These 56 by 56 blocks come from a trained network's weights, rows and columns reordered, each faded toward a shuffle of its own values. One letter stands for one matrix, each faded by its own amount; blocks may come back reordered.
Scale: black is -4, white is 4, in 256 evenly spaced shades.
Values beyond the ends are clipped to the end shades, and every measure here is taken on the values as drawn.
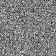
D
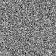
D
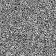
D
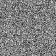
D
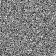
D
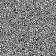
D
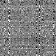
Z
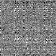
Z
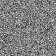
D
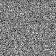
D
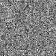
D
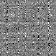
Z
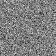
D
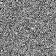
D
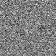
D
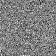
D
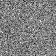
D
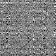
Z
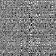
Z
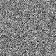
D
